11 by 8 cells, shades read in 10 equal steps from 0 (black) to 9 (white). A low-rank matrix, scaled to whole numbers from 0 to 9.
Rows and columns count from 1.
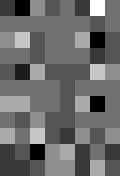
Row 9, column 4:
3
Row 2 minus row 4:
0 0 1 0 0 0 1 1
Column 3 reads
5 4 3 3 6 4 4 5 7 0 3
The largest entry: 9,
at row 1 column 7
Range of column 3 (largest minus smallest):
7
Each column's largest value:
6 7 7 5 6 6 9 5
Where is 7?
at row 3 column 2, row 5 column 7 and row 9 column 3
